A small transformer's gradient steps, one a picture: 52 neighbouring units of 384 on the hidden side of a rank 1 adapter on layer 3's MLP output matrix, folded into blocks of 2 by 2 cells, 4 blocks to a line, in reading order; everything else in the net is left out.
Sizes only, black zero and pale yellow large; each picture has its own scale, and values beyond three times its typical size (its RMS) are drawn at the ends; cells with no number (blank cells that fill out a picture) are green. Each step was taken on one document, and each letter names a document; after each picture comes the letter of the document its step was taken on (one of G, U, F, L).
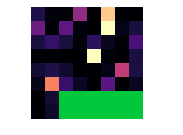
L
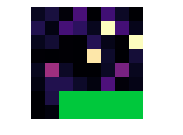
L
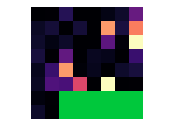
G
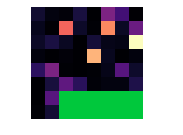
L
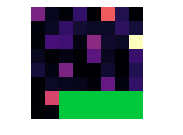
L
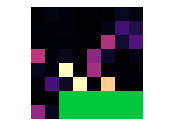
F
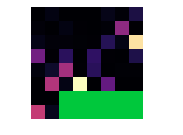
F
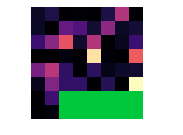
L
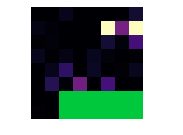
G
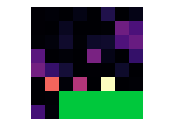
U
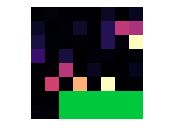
F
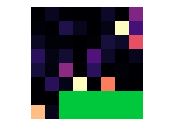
F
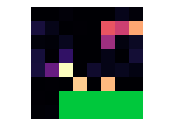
G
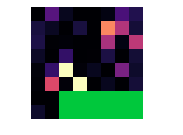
G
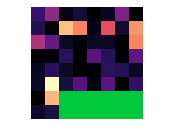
L
